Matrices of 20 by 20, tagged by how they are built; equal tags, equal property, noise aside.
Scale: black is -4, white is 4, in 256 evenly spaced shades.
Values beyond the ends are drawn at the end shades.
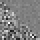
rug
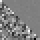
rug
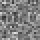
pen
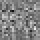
pen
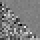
rug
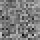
pen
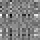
pen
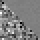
rug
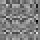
pen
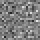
pen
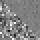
rug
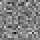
pen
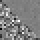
rug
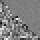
rug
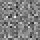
pen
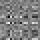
pen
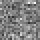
pen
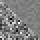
rug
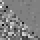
rug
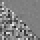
rug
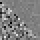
rug
